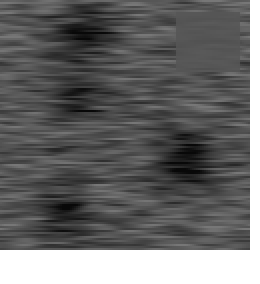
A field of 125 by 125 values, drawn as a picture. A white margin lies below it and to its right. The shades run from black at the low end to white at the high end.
Overall the values sit about 30% of the way up the scale. The top right is the calmest part. Four dips sink into the field. In the top right lies a patch that is calmer than the rest.
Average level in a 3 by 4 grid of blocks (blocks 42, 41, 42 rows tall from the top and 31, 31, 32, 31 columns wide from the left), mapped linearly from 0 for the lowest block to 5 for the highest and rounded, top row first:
4055
4223
3234
